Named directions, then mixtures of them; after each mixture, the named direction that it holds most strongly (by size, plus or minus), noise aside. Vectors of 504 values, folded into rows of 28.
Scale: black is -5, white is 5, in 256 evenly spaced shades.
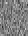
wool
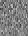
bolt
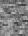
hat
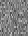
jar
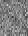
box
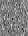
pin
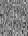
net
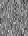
pin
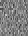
bolt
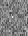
box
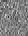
bolt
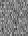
jar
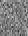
box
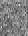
box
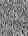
net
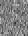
net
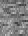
hat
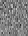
bolt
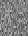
jar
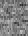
hat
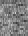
hat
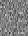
jar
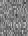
net
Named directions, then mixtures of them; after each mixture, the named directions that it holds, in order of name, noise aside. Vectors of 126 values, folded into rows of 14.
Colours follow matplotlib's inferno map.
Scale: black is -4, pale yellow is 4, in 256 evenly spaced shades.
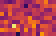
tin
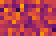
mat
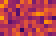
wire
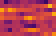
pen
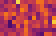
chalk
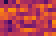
chalk, pen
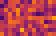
wire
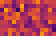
mat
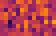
chalk, wire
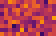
tin, wire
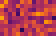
wire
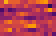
pen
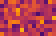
tin, wire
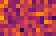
wire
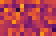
mat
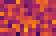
chalk, tin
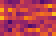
pen, wire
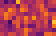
chalk, pen
